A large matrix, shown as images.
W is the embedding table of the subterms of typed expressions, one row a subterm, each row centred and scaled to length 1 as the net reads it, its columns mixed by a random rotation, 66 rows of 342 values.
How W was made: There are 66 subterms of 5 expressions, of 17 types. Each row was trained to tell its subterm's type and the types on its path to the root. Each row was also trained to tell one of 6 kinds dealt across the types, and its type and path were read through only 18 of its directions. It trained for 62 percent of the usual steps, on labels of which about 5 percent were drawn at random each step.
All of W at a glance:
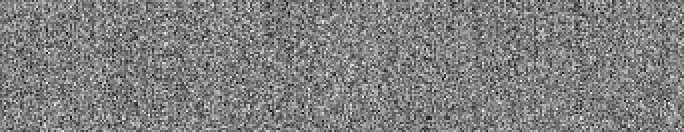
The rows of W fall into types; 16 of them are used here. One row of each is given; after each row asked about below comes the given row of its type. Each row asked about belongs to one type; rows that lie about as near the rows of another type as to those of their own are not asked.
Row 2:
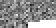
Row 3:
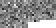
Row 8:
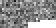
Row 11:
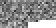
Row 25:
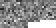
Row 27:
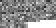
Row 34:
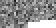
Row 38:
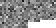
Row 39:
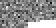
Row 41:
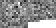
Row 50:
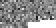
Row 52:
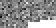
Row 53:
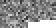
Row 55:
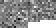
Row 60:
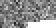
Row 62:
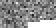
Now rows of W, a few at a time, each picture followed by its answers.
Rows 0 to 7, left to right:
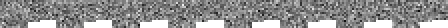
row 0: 41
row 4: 41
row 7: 27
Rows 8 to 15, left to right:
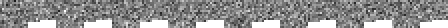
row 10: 53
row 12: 62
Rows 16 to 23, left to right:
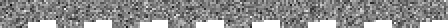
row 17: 52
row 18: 55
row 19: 53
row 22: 34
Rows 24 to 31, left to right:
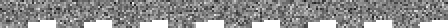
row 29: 2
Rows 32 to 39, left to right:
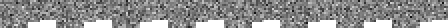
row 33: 52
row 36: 41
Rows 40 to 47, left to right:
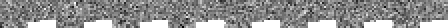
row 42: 27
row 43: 55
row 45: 34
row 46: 25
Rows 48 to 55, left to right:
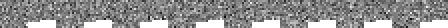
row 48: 27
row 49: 8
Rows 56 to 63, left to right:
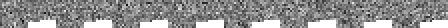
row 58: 2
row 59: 2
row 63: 62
